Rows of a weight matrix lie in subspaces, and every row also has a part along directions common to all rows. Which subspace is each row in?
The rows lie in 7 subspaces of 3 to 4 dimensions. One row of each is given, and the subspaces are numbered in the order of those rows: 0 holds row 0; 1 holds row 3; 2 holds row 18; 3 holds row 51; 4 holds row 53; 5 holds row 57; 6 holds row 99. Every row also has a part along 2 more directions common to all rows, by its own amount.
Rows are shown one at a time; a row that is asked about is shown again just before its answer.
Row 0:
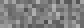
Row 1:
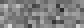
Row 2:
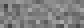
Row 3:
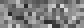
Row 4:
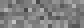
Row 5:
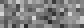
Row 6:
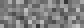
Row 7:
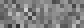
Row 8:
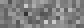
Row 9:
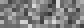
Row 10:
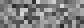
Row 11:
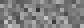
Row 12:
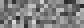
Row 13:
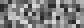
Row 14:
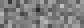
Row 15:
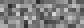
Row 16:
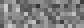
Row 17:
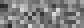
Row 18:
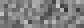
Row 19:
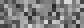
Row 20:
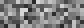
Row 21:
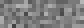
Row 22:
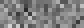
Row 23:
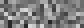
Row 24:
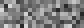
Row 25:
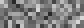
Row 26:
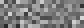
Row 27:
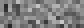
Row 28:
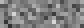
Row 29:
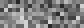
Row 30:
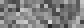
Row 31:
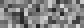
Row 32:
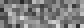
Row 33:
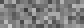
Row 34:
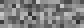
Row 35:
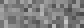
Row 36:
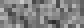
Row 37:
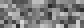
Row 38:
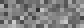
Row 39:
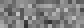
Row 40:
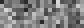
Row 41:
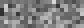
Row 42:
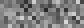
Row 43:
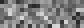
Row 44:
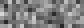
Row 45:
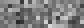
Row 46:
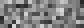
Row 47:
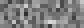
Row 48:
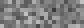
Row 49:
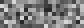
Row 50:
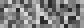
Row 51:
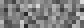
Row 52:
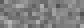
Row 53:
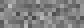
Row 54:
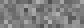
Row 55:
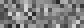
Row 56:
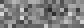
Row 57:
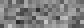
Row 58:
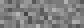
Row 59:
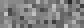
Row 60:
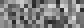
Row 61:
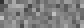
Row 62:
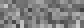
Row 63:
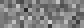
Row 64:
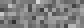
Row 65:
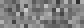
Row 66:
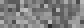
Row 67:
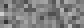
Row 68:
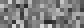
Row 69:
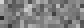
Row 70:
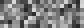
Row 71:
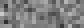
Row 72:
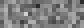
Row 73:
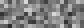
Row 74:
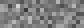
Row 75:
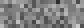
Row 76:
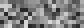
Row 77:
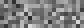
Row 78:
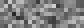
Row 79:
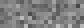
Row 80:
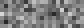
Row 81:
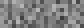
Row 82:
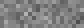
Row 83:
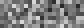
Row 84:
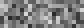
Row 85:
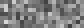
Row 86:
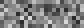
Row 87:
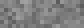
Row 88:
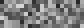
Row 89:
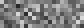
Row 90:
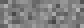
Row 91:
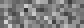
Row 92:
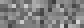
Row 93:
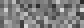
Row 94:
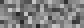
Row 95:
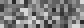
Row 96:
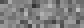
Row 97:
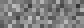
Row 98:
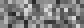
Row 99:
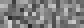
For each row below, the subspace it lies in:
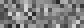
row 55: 1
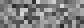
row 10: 4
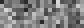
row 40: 1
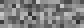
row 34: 4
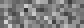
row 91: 0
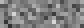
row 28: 0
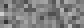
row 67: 2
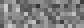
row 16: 3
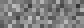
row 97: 4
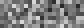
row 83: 4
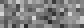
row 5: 2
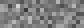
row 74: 4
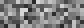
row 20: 4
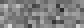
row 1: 3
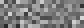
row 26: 4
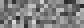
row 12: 0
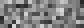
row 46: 3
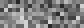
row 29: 5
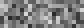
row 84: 6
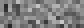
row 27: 3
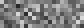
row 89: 6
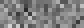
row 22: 1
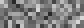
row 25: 6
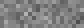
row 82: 6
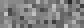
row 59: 0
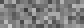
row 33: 0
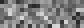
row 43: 1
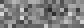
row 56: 2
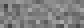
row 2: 3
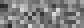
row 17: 6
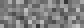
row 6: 5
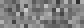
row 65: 5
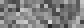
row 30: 5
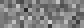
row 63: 4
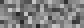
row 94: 5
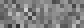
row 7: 1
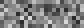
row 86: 2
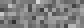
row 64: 4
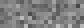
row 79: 1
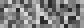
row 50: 5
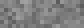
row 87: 1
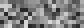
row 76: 6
